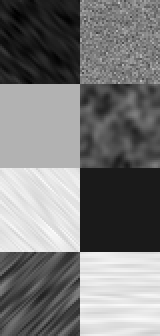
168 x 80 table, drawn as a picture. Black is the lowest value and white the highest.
The table splits into 4 rows of 2 panels. Panel 1,1: very low, slanting down to the right, faint in contrast. Panel 1,2: middling, fine-grained. Panel 2,1: high, flat. Panel 2,2: low, blotchy. Panel 3,1: very high, slanting down to the right, faint in contrast. Panel 3,2: very low, flat. Panel 4,1: low, slanting up to the right. Panel 4,2: very high, streaked across, faint in contrast.
